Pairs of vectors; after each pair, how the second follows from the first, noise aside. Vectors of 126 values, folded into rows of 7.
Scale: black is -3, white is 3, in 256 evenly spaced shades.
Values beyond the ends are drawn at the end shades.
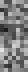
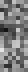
copied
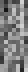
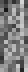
copied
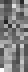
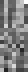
reversed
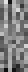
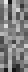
copied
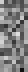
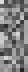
copied
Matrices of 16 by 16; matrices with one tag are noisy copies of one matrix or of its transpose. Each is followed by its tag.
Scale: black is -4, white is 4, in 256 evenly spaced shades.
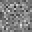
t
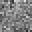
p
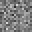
t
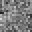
p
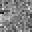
p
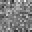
p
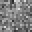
p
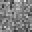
p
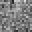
p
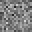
t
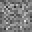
t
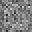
t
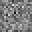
t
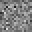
t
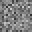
t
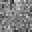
p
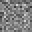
t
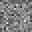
t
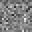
t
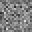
t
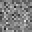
t
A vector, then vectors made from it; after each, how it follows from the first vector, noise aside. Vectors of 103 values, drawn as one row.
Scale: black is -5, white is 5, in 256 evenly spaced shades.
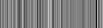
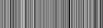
wrapped around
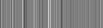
partly zeroed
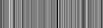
wrapped around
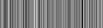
wrapped around
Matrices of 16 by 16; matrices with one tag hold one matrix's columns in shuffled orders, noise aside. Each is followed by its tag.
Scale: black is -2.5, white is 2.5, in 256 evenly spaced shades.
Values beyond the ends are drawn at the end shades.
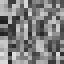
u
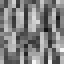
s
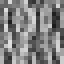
s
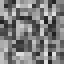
u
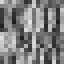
s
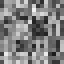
u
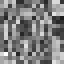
u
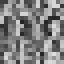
u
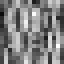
s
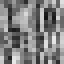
s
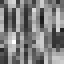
s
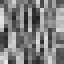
s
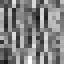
s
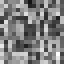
u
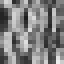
s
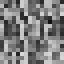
u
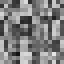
u
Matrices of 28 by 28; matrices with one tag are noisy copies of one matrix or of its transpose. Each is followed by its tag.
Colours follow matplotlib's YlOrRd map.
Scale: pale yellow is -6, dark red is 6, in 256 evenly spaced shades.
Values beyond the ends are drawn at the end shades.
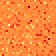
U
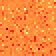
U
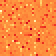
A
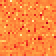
A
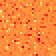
A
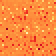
U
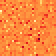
A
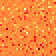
U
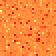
A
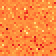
U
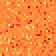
U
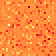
U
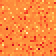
U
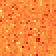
A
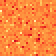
A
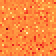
U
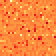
A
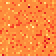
U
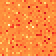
U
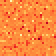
A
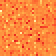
A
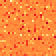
A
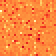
A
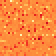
A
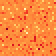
U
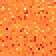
U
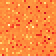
U
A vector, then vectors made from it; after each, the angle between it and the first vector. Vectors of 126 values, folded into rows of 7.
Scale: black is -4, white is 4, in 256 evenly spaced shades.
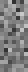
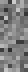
partly opposed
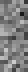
partly opposed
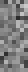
partly aligned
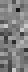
partly aligned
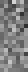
nearly opposite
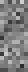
partly opposed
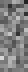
partly opposed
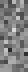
nearly opposite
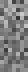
nearly parallel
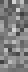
nearly opposite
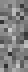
orthogonal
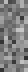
orthogonal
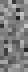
nearly parallel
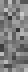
partly aligned
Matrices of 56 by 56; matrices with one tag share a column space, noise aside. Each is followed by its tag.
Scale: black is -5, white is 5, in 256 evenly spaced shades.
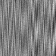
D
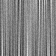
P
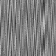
D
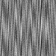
D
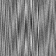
D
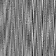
D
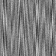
D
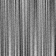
P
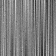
P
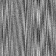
D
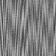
D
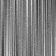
P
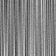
P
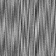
D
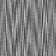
D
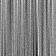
P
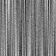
P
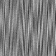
D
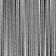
P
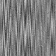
D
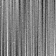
P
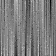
P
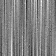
P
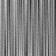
P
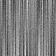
P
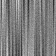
P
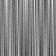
P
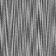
D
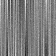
P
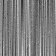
P
